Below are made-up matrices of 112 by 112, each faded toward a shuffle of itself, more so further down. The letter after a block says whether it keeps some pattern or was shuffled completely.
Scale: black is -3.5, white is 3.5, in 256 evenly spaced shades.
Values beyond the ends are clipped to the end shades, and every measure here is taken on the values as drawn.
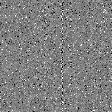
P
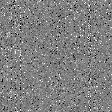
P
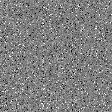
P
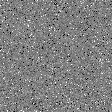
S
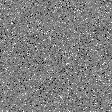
S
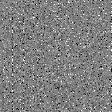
P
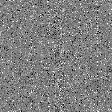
P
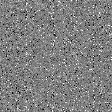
P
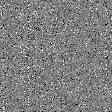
P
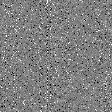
P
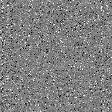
P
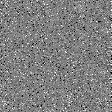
P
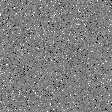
S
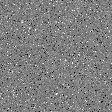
S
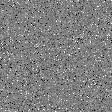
S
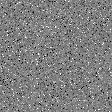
S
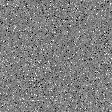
S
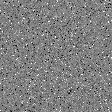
S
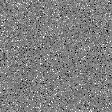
P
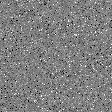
S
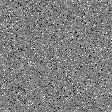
S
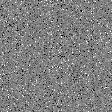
P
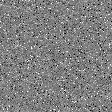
S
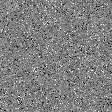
S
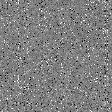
P
